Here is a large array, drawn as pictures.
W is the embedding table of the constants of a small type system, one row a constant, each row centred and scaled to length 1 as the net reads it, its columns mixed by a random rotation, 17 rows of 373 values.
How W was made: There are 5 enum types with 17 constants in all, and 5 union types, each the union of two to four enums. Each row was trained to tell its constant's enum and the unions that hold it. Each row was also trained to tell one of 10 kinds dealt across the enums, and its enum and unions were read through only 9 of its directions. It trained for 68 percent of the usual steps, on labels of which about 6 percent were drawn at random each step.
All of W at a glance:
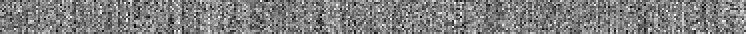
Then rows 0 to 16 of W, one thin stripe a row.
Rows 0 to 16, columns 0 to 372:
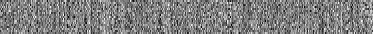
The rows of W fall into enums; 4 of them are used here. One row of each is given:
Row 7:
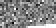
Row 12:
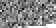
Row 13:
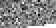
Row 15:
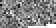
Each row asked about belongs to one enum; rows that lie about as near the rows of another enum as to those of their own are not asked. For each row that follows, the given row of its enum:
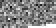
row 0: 13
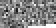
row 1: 7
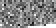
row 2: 12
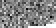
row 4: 12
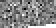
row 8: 13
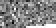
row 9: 7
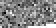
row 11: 15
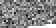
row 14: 7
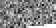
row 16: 15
